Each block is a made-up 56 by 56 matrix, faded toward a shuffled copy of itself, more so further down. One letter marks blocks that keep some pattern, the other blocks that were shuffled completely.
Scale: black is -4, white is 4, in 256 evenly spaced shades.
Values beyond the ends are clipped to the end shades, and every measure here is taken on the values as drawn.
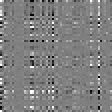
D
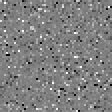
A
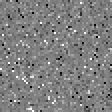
A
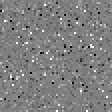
A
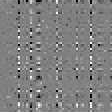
D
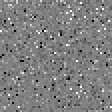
A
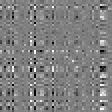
D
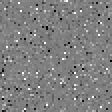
A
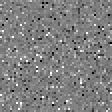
A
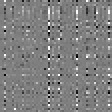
D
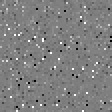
A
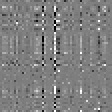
D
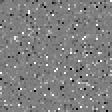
A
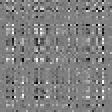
D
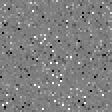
A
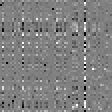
D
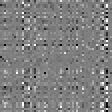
D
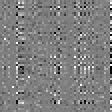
D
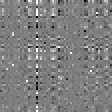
D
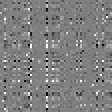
D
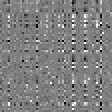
D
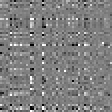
D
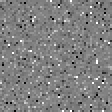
A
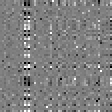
D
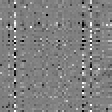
D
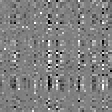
D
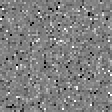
A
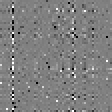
D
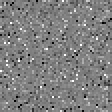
A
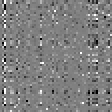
D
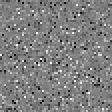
A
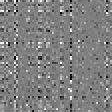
D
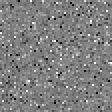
A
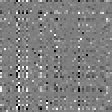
D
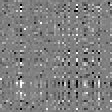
D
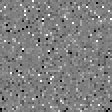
A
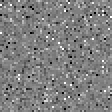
A
